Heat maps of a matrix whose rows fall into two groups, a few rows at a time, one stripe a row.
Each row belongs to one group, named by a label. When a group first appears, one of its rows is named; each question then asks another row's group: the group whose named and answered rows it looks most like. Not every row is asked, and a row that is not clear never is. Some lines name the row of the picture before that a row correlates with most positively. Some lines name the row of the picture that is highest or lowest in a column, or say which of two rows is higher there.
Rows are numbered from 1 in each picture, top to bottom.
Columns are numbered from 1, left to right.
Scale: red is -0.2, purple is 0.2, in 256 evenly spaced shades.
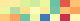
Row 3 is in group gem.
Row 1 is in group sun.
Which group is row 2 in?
sun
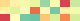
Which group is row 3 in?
gem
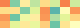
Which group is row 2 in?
sun
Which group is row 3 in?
sun
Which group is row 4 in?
sun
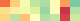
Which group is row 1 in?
gem
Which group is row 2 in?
gem
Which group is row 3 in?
gem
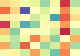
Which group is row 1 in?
gem
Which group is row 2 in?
gem
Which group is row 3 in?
sun
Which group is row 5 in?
gem
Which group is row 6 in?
sun
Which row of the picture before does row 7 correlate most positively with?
3
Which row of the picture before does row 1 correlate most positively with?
2
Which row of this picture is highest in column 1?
6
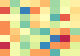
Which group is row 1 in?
sun
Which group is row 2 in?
sun
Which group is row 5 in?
gem
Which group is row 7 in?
gem
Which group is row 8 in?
sun
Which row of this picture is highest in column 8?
5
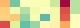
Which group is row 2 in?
gem
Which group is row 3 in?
gem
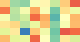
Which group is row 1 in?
sun
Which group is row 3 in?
sun
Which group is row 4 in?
sun
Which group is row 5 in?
sun
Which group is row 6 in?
sun
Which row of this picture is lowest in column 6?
1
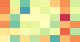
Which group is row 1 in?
gem
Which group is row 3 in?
gem
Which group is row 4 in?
sun
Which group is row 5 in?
gem
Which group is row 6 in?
sun
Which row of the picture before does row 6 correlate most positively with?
1
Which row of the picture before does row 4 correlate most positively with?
1
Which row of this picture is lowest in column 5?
6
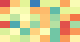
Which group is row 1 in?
gem
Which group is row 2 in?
sun
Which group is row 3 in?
sun
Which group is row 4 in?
gem
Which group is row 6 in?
sun
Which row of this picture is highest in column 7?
2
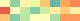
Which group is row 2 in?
gem
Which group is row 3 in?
sun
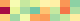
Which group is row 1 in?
gem
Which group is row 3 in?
sun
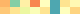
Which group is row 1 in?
sun
